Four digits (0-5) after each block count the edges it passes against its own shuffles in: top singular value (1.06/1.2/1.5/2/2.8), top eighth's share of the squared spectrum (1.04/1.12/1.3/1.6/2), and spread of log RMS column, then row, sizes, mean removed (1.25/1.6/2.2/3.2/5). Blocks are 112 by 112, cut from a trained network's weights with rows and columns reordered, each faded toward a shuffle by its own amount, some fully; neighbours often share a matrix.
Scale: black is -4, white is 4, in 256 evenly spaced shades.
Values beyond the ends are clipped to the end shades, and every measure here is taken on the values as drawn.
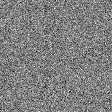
1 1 0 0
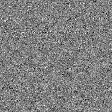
2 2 0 2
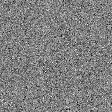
1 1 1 0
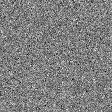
0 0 0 0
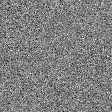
0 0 0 0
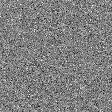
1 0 0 0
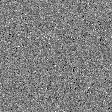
0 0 0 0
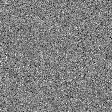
0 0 0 0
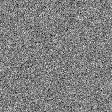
2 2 0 0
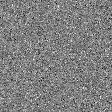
1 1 0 0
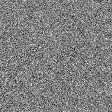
2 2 0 1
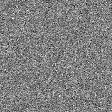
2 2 0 0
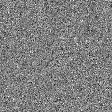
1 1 0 0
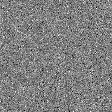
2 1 1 0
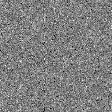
2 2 2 0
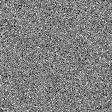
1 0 0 0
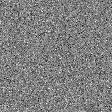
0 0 0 0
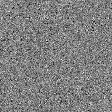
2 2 0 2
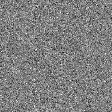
2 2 2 0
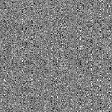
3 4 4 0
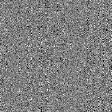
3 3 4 1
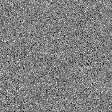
1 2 2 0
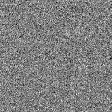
2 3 1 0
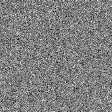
1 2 0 2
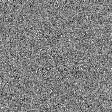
1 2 0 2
